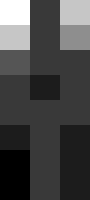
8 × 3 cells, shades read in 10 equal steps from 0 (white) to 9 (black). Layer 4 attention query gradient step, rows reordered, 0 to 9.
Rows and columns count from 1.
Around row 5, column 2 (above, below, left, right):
8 7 7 7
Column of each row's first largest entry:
2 2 2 2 1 1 1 1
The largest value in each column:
9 8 8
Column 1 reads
0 2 6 7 7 8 9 9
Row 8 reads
9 7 8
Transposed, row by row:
0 2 6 7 7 8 9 9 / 7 7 7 8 7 7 7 7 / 2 4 7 7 7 8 8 8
